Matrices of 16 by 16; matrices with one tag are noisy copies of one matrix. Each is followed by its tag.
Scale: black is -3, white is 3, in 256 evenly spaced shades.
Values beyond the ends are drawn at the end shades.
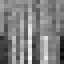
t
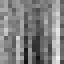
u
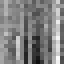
u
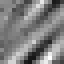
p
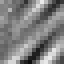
p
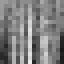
t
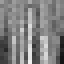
t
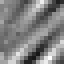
p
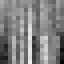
t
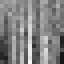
t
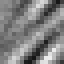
p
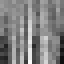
t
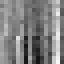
u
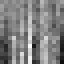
t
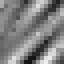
p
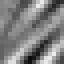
p
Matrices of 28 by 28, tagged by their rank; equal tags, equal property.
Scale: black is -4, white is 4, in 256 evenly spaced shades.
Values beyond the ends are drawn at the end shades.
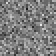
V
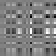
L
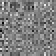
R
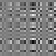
L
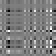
L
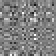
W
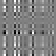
L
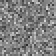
V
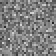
V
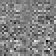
R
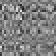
W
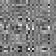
W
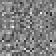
R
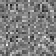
R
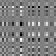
L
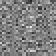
R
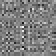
R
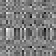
W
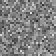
V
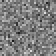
V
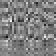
W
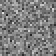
V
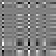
L
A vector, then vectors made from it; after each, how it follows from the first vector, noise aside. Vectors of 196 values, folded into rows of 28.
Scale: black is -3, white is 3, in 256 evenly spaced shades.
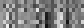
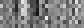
reversed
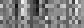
reversed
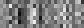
wrapped around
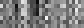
reversed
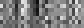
reversed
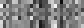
wrapped around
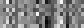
wrapped around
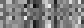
wrapped around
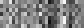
wrapped around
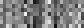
wrapped around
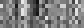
reversed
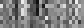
reversed
